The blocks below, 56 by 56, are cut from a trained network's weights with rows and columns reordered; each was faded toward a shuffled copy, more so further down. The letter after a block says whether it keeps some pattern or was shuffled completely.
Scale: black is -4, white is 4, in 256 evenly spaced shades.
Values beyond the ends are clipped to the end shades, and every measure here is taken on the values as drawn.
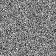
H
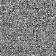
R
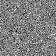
H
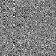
R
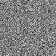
R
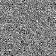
R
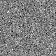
H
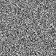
R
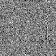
R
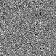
R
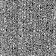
R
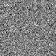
R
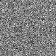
R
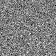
H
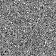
H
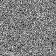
H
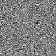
R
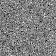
H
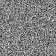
H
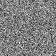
H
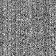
R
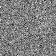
H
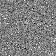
H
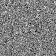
H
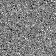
H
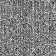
R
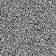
R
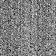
R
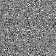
R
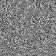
R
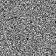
R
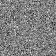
H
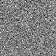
R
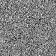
H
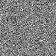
R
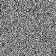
R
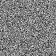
H
